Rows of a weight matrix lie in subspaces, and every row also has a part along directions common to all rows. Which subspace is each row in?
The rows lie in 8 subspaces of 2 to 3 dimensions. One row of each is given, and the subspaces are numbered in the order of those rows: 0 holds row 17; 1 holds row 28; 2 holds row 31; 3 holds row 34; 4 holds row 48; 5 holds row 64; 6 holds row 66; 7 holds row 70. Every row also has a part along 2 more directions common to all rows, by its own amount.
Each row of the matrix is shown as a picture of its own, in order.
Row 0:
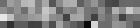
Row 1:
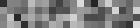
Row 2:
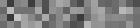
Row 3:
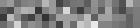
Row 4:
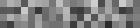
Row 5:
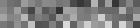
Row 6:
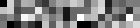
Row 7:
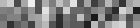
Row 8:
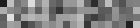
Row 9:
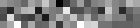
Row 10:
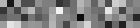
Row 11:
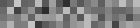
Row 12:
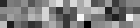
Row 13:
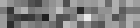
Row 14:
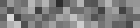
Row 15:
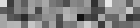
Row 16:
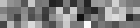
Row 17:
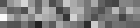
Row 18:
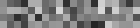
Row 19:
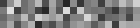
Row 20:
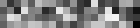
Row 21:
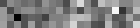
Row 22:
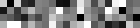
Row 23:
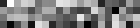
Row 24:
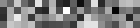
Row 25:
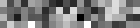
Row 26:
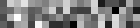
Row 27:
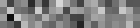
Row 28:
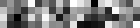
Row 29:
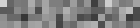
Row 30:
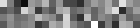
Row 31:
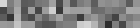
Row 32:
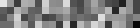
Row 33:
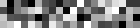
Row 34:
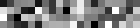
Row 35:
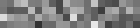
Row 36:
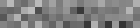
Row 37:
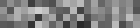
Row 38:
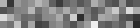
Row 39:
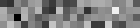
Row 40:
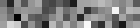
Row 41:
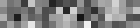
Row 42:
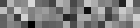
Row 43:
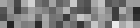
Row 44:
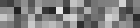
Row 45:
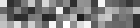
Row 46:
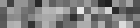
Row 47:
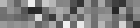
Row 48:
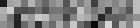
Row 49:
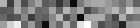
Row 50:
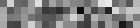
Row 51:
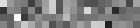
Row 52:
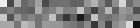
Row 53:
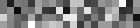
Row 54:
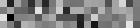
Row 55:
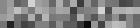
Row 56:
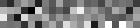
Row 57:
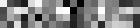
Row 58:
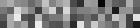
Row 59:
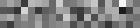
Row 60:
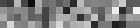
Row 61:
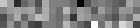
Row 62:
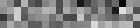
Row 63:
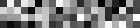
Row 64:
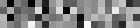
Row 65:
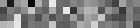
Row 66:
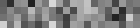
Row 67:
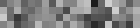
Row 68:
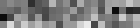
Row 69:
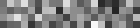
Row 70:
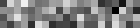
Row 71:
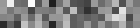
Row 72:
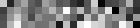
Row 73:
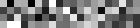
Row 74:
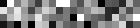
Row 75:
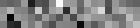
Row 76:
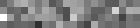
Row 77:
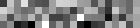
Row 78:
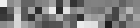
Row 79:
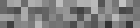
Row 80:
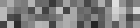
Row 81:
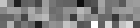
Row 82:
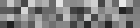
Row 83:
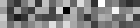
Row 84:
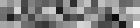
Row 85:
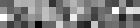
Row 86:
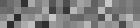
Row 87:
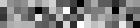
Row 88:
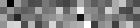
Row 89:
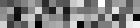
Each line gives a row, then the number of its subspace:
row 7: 1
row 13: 5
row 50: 3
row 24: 4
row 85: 0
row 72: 3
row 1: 5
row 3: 5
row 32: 4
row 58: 1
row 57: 0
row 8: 5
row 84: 2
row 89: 1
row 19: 4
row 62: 7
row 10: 3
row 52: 5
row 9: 5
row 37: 4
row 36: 3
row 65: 6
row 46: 3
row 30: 7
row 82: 7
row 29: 1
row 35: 0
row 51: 2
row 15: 1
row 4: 7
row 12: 6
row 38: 0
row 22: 3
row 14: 5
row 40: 2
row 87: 4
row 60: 1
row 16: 6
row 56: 3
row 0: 0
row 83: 4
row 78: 2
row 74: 1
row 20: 2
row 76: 0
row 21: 5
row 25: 6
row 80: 6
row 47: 4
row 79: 7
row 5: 3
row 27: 5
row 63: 3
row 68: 0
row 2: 5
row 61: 7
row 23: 7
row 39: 2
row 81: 7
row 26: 7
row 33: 4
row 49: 2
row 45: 4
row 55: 0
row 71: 6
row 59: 7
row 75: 5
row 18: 0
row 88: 3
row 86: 6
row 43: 1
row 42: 2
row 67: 1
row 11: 4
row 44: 2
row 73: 6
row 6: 1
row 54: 5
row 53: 2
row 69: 0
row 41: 6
